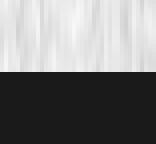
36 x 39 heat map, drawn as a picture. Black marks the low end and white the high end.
It is made of 2 by 1 panels. Panel 1,1: very high, streaked downward, faint in contrast. Panel 2,1: very low, flat.
